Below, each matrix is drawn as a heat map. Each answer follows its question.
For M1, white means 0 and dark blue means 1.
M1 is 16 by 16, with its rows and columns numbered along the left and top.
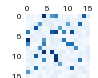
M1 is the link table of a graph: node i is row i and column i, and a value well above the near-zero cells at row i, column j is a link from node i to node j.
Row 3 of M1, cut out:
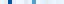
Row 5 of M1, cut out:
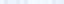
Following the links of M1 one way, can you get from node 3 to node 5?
no
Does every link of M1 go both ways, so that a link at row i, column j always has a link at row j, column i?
yes
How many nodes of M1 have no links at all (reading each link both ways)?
3
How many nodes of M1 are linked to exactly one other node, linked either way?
2
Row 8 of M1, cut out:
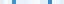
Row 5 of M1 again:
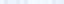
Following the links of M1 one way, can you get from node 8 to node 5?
no
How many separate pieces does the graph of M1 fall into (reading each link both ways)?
4
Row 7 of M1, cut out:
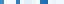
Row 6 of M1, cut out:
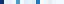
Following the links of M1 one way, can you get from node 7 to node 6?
yes
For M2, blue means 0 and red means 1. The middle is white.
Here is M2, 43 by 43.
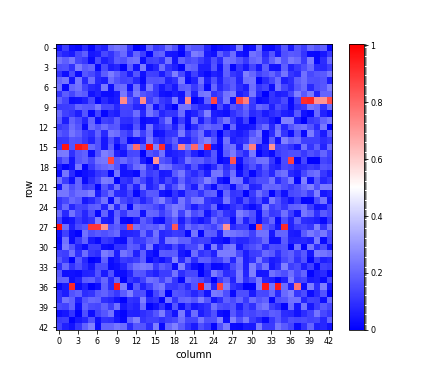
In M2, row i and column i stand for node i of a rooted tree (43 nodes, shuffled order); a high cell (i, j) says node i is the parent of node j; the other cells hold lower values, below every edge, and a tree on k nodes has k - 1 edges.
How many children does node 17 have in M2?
4
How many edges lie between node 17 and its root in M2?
0
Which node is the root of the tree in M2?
17
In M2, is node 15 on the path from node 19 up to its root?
yes
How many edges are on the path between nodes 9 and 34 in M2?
2
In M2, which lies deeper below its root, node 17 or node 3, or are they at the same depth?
node 3
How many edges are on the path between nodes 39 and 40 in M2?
2
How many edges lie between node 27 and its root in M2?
1
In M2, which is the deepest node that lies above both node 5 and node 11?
27
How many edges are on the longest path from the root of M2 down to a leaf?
2
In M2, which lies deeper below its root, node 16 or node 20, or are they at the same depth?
the same depth
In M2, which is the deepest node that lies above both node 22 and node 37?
36
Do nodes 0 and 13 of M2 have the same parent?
no
